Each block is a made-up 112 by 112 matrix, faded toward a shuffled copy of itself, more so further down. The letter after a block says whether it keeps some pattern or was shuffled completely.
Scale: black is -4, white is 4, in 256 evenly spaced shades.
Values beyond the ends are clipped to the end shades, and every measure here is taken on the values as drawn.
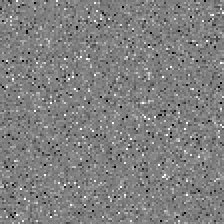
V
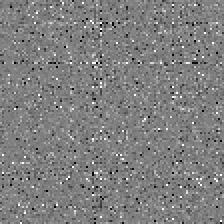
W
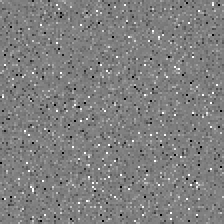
V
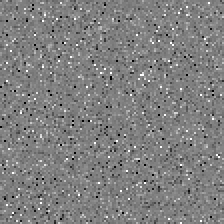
V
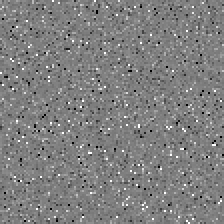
V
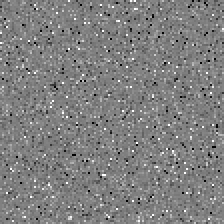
V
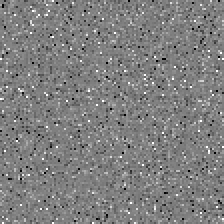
V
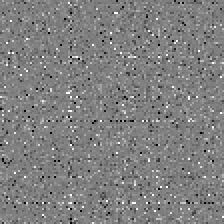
W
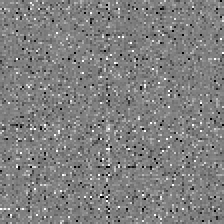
W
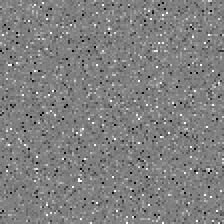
V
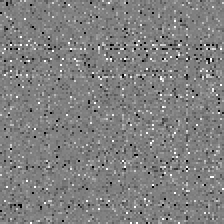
W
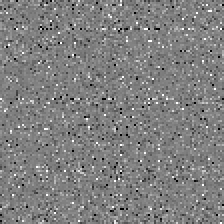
W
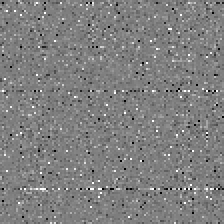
W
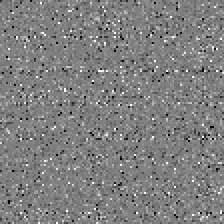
W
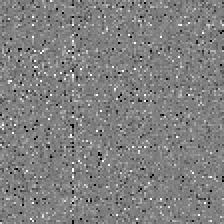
W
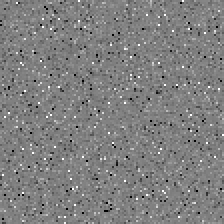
V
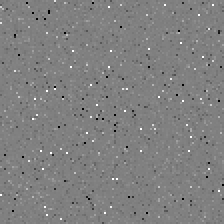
V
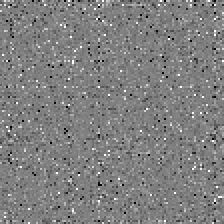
W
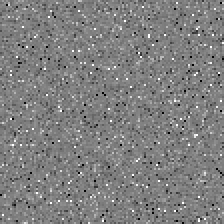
V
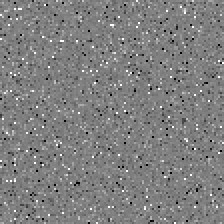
V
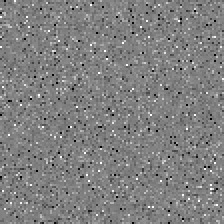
V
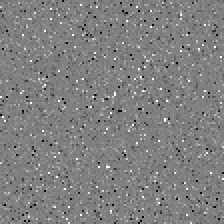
V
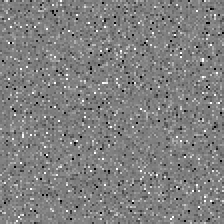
V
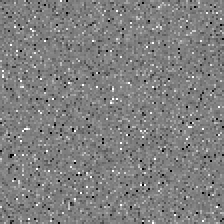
V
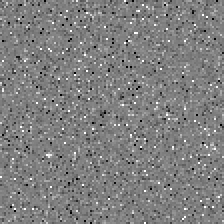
V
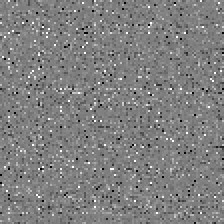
W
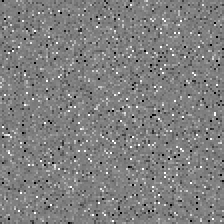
V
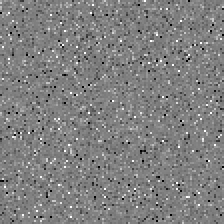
V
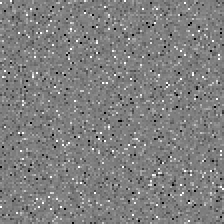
V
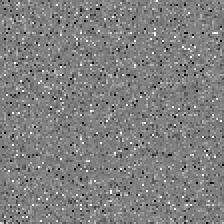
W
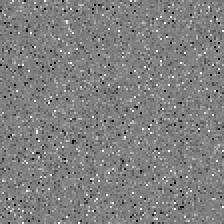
V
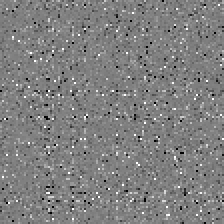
W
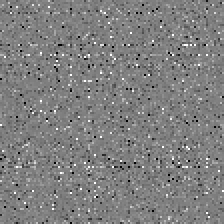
W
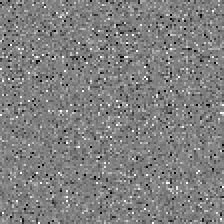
W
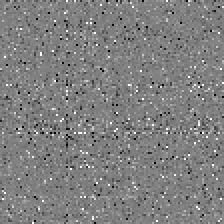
W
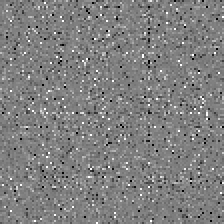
W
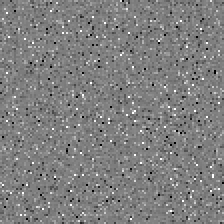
V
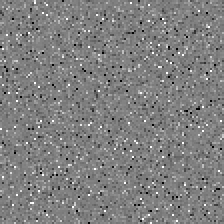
V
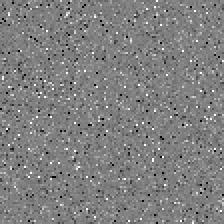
V
